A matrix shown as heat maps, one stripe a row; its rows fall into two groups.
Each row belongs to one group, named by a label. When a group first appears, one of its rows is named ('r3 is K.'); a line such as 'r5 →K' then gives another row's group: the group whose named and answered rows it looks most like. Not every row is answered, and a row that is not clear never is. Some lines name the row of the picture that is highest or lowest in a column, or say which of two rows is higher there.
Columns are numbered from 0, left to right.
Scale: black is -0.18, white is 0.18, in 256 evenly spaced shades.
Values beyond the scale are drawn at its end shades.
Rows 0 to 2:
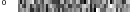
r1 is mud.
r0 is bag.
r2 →mud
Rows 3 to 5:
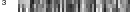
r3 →mud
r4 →mud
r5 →mud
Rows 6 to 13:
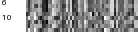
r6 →bag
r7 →bag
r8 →bag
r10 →mud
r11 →bag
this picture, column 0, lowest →9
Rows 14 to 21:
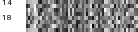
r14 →mud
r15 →bag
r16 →mud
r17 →mud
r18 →bag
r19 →mud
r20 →bag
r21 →mud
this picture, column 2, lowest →19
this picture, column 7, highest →18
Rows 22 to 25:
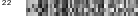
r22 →mud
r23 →mud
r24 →bag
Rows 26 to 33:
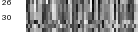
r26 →bag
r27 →bag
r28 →bag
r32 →mud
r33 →bag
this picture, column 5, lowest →31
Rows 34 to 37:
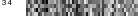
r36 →bag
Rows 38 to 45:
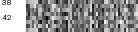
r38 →mud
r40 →bag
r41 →bag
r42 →bag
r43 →mud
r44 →bag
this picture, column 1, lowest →41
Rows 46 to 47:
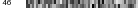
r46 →mud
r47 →bag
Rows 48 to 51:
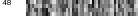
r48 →bag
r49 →bag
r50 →bag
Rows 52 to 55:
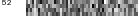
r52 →mud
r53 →bag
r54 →mud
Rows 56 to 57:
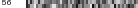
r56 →mud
